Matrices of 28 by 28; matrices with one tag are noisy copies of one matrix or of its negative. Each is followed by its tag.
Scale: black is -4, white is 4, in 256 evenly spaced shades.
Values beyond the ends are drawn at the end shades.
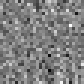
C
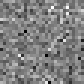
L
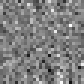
C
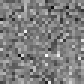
L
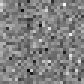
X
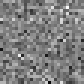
L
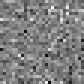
L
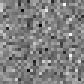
X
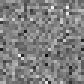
L
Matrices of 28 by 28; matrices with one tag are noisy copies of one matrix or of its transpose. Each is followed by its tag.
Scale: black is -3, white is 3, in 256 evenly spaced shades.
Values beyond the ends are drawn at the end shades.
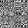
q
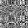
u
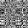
u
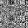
u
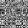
u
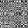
q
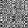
q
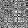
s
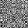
q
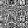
u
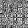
s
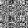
u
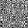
q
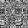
u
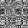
u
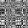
u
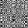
q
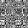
u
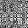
s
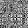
s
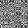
q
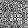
s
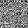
q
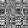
u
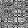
s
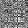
s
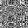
u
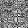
s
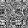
u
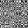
q
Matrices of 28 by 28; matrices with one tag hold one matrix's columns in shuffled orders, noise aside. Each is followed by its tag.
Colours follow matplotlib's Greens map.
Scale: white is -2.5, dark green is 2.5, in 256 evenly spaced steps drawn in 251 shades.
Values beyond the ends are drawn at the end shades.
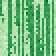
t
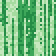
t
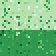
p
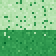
p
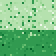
p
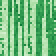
t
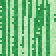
t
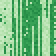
t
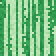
t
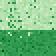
p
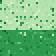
p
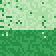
p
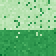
p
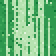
t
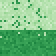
p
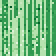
t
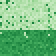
p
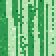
t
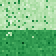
p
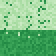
p
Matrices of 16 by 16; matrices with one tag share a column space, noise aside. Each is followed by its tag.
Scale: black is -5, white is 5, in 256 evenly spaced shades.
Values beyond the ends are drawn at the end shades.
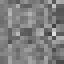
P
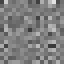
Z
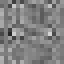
P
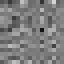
Z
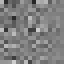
Z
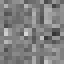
P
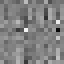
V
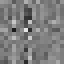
V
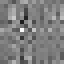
V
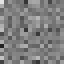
Z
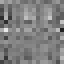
V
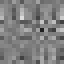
V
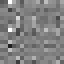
Z
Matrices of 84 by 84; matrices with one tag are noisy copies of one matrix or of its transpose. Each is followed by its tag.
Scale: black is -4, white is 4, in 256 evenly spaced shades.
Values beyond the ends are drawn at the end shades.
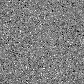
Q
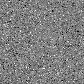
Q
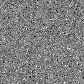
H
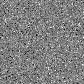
H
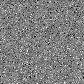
H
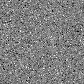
Q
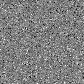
H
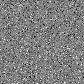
H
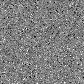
H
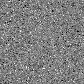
Q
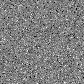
H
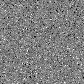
H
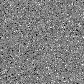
H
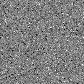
H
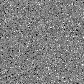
H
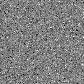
H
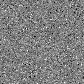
H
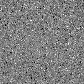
Q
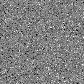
H
